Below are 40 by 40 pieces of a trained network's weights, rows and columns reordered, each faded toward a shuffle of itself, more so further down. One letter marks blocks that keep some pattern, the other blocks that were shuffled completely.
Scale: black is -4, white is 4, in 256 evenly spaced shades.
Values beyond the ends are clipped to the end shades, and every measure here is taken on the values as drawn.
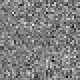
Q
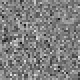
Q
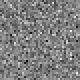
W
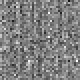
Q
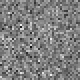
Q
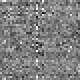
Q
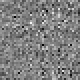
Q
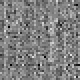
Q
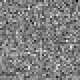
W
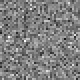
W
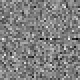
Q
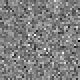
W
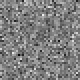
W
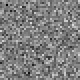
W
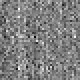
Q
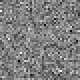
W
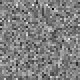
W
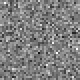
W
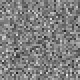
W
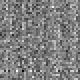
Q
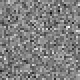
W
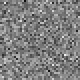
Q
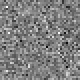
W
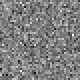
W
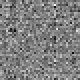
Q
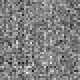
Q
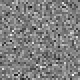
W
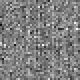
Q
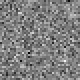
W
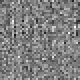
Q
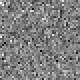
W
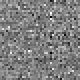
Q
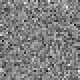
W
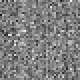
Q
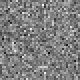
W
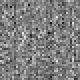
Q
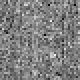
Q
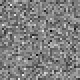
W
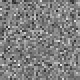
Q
